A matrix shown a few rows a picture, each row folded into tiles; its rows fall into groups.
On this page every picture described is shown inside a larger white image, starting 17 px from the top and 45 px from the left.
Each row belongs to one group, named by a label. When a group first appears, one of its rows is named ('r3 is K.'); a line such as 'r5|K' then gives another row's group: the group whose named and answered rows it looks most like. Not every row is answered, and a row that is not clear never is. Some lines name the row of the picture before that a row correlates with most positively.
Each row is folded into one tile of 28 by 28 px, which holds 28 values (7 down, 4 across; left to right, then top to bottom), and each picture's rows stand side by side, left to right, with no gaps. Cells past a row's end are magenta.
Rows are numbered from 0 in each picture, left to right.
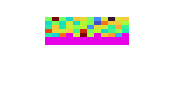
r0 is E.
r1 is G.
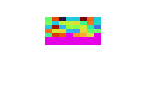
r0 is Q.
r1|G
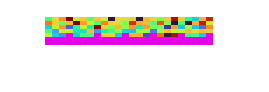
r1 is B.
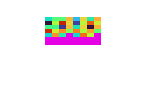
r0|Q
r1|Q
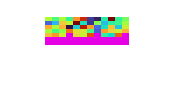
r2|E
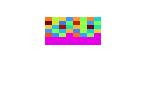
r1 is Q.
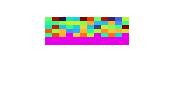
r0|Q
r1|G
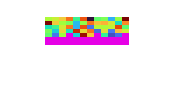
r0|B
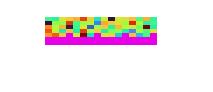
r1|G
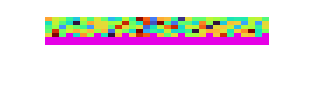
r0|G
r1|Q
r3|G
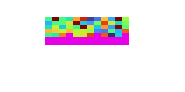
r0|E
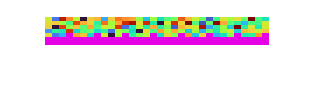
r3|B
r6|B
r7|E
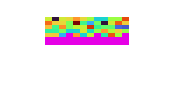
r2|Q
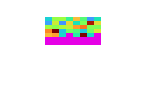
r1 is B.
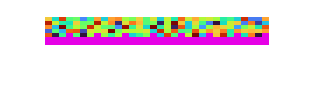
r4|Q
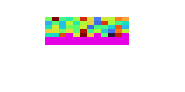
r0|E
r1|G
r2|B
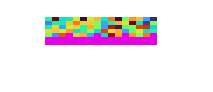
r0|E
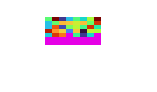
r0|Q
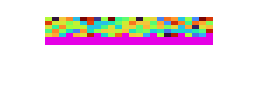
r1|G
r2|E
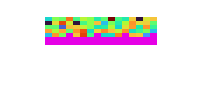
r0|Q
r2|E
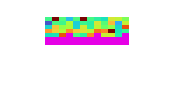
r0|E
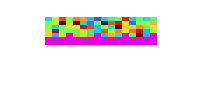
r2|Q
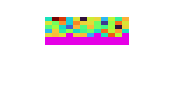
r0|G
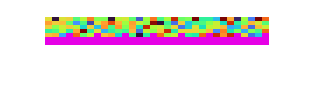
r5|E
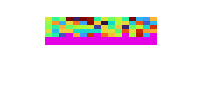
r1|G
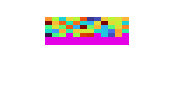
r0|B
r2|B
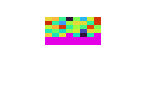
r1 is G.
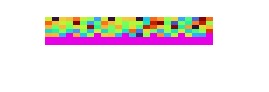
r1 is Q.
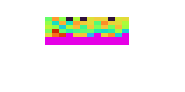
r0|G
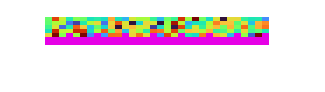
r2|Q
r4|Q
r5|E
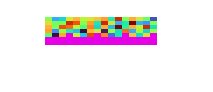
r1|B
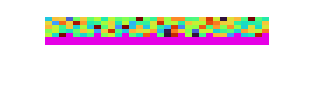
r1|B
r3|E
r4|B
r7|E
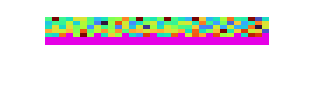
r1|G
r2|Q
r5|G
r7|Q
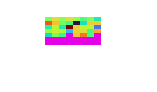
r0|B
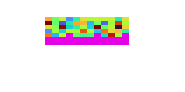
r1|B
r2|Q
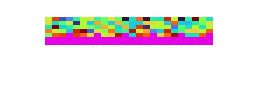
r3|Q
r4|G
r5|E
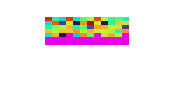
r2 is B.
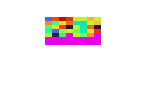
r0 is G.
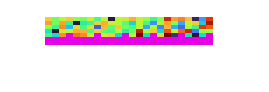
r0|B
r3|G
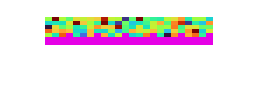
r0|E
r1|B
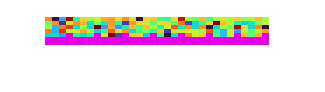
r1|B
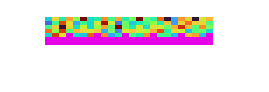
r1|E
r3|E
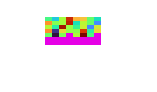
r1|G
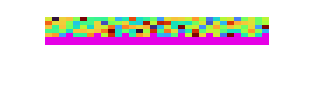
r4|B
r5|G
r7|B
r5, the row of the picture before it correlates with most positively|1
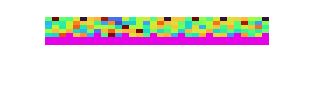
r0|E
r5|E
